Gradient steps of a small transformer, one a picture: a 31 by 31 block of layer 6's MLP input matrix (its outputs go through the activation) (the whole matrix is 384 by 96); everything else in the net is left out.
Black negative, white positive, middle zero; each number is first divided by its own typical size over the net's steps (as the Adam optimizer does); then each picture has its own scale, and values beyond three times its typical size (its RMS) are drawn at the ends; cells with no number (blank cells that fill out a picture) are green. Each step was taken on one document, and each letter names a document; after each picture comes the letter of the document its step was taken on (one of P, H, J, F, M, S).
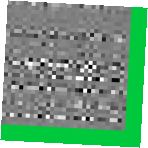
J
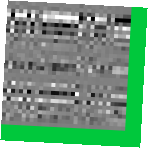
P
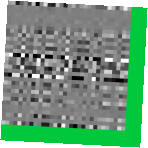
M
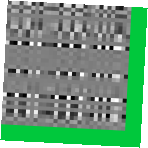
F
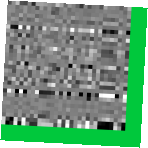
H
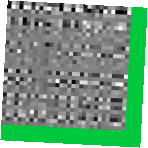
F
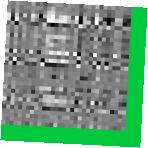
P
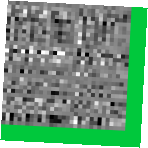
P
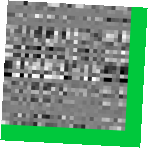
M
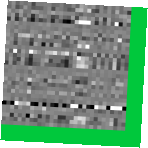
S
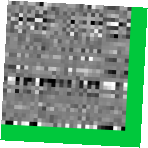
H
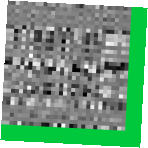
M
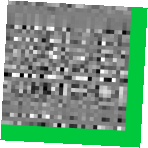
M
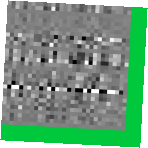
J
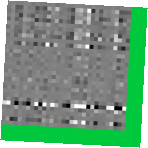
S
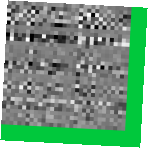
P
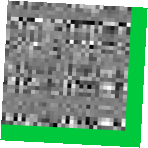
H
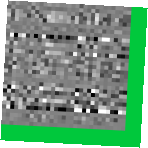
P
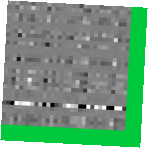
S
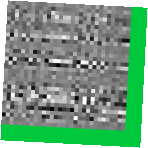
P
